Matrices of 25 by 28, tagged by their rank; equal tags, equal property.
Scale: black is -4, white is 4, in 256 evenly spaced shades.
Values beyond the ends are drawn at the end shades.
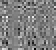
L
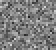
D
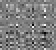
L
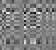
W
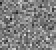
D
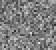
D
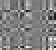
W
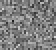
D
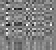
W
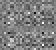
L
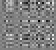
W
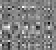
L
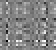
W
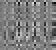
W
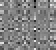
L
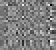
L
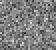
D
